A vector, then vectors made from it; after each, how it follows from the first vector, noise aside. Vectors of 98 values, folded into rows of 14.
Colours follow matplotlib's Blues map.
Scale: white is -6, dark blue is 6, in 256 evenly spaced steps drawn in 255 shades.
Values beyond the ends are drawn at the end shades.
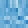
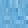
shrunk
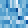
scaled up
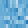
copied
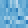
copied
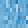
sign-scrambled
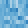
copied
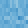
shrunk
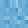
shrunk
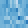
copied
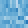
copied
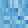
copied
